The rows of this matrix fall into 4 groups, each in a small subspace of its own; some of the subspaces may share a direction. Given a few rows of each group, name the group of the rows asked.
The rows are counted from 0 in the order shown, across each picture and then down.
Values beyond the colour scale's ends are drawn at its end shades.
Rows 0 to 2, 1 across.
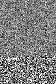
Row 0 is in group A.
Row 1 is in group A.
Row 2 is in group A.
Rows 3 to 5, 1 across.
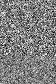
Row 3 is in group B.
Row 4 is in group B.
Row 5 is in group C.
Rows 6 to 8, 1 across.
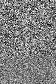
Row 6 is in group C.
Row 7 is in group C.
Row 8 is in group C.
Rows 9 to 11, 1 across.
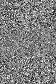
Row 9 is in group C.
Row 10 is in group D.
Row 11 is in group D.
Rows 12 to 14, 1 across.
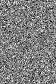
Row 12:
A
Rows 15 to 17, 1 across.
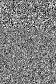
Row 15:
D
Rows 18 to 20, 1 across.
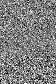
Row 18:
B
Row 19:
C
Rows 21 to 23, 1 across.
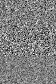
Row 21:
A
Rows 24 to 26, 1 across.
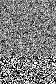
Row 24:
D
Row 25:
B
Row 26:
D
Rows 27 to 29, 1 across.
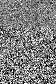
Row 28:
C
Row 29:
C
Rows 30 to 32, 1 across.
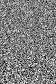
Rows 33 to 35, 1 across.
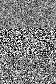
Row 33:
A
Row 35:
D
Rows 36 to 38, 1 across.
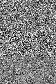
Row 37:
C
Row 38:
C
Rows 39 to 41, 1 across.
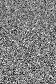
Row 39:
A
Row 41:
C
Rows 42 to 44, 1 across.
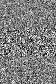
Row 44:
B
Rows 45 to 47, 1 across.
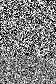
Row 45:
C
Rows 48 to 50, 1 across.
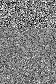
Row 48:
A
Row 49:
C
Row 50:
D
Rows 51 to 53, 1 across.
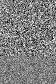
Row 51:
D
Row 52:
C
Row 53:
B
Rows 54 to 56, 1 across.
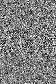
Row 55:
B
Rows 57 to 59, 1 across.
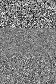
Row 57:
B
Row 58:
C
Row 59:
D
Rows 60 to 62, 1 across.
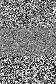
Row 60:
C
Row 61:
D
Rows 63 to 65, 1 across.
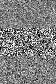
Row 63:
C
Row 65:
A
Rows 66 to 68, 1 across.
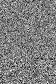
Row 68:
C
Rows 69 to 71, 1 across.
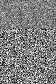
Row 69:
B
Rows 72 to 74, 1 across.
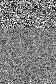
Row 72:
D
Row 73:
B
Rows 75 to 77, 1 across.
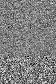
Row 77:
B
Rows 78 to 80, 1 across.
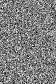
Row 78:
C
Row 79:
A
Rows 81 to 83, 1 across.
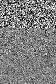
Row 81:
B
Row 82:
A
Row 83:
C
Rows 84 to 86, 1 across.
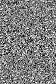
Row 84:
A
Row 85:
A
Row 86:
D
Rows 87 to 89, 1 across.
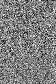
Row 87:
C
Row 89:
C
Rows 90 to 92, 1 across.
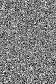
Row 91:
A
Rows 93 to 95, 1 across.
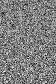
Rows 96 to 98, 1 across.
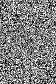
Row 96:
D
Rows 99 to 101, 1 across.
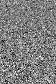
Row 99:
A
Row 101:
C
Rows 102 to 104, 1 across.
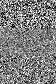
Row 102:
B
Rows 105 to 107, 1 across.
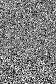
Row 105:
C
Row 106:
A
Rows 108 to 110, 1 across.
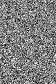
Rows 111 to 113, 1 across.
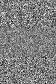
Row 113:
A
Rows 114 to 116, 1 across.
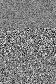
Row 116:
B
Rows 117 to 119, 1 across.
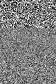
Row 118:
D
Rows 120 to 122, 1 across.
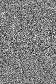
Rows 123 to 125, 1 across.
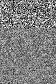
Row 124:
B
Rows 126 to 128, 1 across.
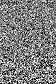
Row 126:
A
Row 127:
D
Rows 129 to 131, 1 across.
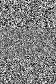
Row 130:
C
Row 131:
B
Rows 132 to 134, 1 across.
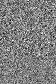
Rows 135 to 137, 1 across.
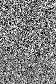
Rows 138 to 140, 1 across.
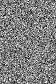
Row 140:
A
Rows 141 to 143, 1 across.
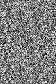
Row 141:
B
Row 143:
B
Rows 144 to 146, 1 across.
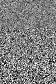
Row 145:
A
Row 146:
D
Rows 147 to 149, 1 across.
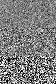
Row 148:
C
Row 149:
A
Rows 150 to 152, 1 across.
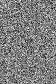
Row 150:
C
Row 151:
B
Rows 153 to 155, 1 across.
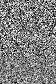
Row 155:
A
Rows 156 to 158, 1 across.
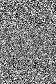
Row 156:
C
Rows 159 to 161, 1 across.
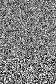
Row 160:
A
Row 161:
A
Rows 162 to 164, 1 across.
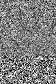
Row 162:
B
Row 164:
C
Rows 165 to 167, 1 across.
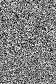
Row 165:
D
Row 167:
C
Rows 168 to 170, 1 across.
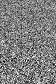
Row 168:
B
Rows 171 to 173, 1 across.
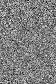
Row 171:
B
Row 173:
C
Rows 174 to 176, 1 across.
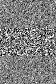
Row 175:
A
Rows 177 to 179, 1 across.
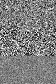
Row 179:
C
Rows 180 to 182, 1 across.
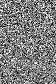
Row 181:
B
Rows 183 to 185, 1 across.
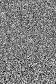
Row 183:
B
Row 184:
A
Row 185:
A
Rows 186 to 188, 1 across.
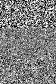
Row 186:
A
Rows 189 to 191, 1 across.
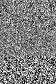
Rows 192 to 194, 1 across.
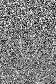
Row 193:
B
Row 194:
D
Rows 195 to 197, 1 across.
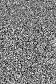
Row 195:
A
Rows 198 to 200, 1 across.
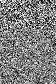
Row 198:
C
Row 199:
C
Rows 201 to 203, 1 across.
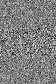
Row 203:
D
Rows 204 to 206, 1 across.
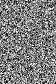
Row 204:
A
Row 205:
A
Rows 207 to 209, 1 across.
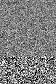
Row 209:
A
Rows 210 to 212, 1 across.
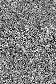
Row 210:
D
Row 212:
D
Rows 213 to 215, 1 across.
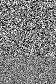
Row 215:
A
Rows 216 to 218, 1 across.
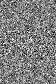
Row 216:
D
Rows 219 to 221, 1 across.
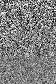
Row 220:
D
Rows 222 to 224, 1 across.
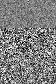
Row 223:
C
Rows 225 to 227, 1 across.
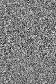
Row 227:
B
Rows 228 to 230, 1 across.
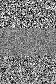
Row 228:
B
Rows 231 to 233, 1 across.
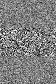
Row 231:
C
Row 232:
D
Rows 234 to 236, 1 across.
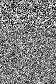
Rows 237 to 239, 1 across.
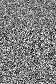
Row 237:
B
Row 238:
D
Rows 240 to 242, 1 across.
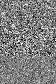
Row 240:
B
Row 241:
C
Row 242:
D
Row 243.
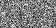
